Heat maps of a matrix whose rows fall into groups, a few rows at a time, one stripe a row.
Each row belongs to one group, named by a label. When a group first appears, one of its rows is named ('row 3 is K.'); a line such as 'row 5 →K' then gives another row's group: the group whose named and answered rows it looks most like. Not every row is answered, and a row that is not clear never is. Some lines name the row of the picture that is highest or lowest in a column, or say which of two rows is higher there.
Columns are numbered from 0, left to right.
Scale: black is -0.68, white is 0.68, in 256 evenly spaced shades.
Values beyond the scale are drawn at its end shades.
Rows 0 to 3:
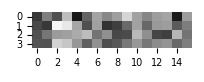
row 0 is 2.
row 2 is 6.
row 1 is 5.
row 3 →5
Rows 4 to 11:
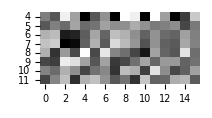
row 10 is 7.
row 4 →7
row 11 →6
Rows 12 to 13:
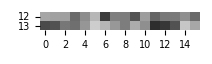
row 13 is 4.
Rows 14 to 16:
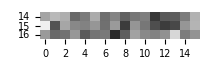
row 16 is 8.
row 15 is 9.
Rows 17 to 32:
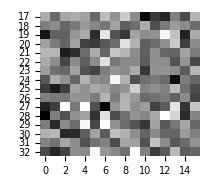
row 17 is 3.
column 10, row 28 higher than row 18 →No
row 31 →7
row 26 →3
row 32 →4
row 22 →3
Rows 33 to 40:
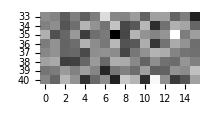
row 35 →8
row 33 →3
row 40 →7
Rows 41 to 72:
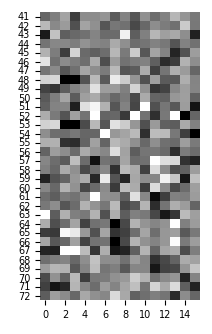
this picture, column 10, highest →51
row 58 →7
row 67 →5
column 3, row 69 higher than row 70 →No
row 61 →4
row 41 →6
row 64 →8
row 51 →6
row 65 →5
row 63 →9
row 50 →6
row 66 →8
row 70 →2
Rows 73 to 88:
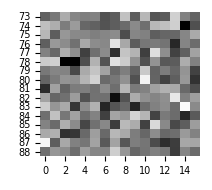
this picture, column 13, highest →82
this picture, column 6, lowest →83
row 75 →9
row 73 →6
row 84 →2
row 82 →8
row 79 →6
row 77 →7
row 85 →7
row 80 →6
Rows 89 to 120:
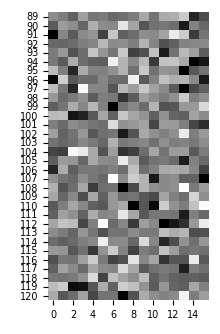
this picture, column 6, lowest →99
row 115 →3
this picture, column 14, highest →116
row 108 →8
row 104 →5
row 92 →4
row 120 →8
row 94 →3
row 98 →8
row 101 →3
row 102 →8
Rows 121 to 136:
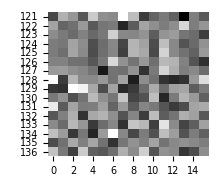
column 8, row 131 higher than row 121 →No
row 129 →5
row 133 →7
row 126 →3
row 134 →3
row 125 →7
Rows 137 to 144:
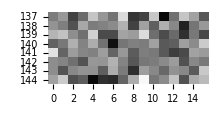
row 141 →9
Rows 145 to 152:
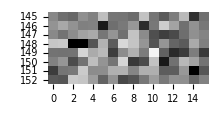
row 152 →5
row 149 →6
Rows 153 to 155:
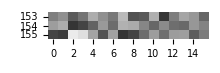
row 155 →5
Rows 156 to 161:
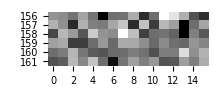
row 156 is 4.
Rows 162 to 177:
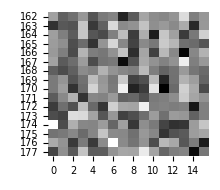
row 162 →8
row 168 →4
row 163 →2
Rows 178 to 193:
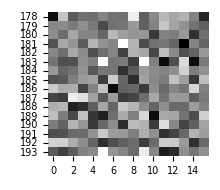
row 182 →7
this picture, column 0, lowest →178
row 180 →3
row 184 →8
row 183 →4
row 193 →4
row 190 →7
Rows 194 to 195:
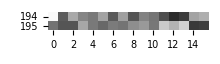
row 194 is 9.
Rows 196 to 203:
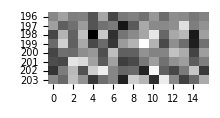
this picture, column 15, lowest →202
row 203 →7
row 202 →6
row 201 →5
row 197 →8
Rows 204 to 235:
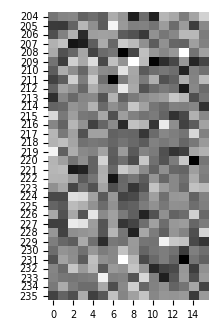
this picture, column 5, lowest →229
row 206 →6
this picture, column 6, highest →205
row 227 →5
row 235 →2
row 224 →5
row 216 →7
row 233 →4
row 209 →3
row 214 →3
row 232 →3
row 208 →8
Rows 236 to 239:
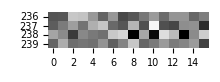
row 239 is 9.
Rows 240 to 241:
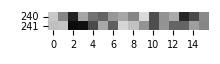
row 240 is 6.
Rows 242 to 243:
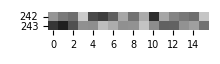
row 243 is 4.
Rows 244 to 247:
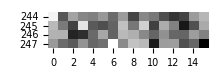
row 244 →9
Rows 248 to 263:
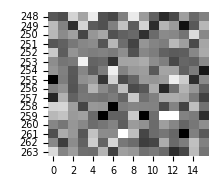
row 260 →7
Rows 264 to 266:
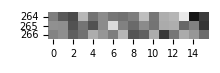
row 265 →3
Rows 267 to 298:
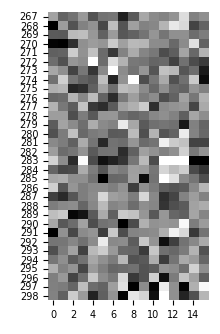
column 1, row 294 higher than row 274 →No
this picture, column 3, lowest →289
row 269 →5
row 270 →4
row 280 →6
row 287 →4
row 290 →8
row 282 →8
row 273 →3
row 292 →4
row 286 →9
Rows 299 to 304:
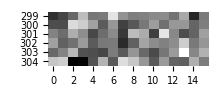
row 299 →2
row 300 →5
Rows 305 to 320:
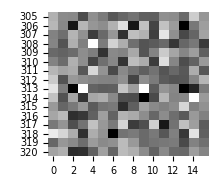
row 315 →8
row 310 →7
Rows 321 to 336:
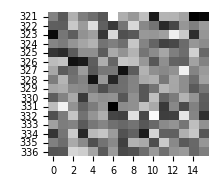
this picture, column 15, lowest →321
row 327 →8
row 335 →7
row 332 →6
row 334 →6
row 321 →3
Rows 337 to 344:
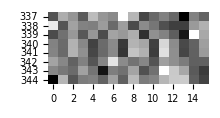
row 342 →3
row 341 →7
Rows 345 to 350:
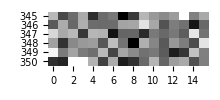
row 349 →9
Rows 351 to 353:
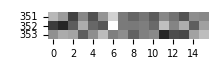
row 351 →3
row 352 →2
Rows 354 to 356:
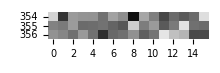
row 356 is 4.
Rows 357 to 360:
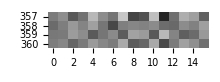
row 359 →7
